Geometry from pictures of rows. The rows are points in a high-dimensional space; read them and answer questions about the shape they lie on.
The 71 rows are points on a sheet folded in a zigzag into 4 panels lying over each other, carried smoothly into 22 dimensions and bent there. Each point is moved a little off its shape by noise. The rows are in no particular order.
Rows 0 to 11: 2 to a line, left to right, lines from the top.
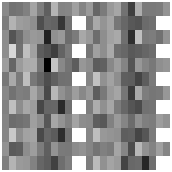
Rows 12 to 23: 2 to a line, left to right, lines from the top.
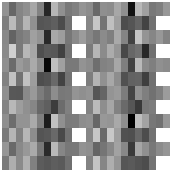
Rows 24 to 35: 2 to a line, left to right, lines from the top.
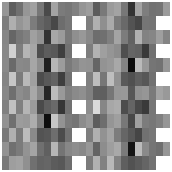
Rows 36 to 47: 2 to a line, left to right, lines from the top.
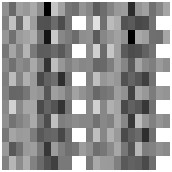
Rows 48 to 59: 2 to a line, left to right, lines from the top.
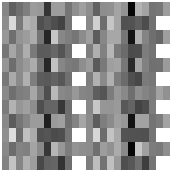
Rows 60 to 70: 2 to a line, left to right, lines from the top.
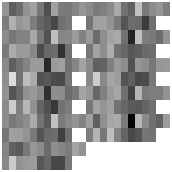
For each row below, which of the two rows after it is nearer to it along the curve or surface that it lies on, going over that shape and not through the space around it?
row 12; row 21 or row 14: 21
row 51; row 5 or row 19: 19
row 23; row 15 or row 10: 15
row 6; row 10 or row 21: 21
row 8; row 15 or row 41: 15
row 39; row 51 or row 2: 2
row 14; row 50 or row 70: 70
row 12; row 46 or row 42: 42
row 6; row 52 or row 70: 70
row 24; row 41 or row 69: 69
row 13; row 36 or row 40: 36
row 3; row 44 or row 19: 19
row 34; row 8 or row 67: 67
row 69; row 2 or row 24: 24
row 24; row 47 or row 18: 18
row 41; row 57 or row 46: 57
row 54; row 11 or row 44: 44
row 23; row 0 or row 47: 0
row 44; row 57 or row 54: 54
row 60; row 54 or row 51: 51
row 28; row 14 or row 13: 13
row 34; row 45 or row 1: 1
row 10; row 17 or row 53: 53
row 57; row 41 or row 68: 41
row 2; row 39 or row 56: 39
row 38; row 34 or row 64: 34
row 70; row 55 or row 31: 55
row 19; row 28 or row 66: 66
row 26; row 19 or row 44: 44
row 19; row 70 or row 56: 70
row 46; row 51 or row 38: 51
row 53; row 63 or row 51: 51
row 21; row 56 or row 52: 56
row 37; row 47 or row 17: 17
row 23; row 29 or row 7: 29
